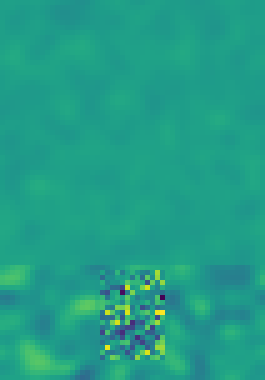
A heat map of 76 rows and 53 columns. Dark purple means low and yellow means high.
Stripes: none. Mirror symmetry: none. Odd patch: rougher, in the bottom middle. Roughest part: bottom middle. Seam: horizontal, 70% of the way down, the top part calmer.
